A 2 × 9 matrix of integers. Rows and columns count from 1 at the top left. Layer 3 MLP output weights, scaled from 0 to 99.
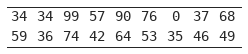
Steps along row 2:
down up down up down down up up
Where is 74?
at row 2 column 3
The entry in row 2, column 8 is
46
